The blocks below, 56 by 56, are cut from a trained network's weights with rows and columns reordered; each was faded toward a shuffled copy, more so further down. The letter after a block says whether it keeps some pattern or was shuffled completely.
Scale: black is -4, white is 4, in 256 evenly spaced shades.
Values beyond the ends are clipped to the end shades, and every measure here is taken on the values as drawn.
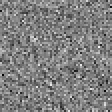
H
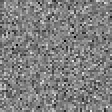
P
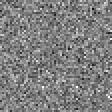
H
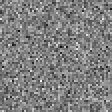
H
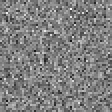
P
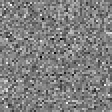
P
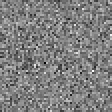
P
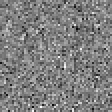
P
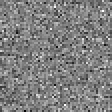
P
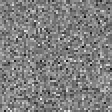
P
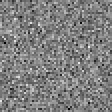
H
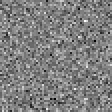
P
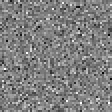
H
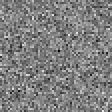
P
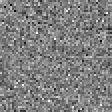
P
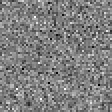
H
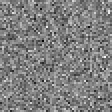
H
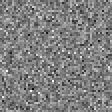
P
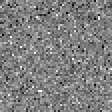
H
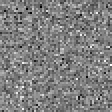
P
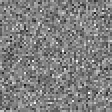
P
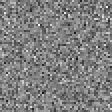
H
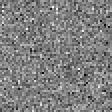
H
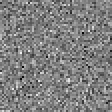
H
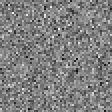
H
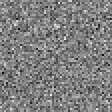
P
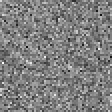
H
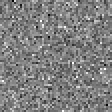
H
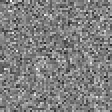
H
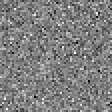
H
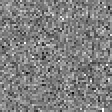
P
